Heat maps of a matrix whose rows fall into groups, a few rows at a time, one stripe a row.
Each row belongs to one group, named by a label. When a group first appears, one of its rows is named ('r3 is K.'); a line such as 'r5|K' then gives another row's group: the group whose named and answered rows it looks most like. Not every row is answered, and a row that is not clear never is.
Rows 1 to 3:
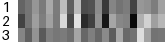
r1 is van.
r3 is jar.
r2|van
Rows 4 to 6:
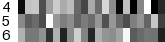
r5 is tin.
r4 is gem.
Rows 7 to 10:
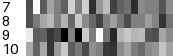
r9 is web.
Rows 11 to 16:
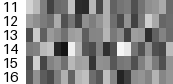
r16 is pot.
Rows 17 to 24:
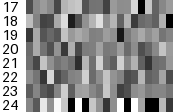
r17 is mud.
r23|pot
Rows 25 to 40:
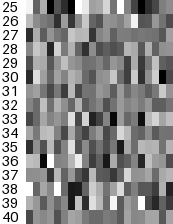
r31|web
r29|gem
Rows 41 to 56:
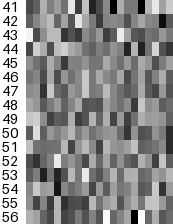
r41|van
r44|gem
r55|jar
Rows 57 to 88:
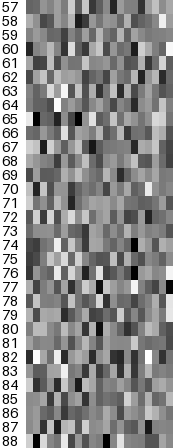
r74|tin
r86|jar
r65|jar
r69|pot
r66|gem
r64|tin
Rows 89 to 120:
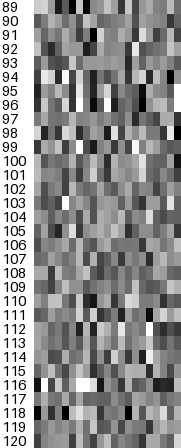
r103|tin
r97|gem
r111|van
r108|mud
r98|tin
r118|pot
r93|pot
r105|pot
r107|van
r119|van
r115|mud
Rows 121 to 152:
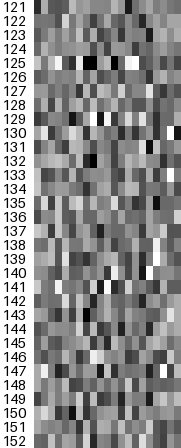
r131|mud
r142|tin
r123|van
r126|van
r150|web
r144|van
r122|tin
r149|van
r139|jar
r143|web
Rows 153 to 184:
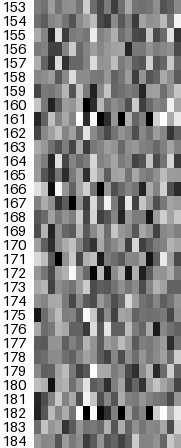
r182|van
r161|van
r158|gem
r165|jar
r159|tin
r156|pot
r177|gem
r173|mud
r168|van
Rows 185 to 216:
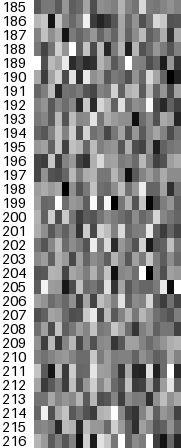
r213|van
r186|mud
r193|gem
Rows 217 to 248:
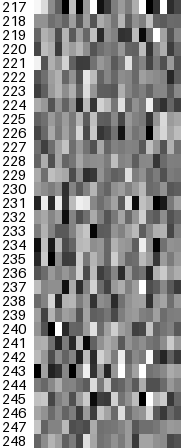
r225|van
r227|tin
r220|gem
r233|mud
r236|van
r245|mud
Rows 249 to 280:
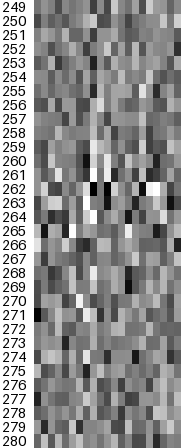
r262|mud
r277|pot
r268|pot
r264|pot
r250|pot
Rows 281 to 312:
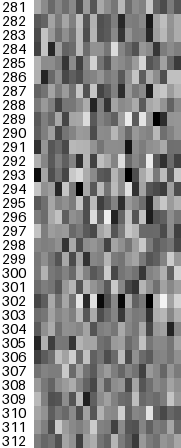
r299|web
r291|pot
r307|tin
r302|van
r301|pot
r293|pot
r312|pot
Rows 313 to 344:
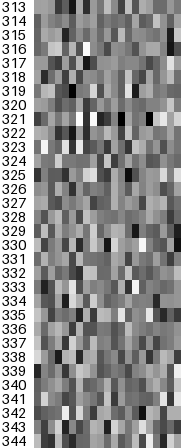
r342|tin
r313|web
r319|web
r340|tin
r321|van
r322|web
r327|mud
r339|pot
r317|web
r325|pot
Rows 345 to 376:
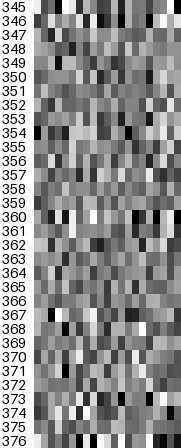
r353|van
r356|gem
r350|van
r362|mud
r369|van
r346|van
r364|gem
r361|gem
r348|web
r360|gem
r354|pot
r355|gem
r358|tin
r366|mud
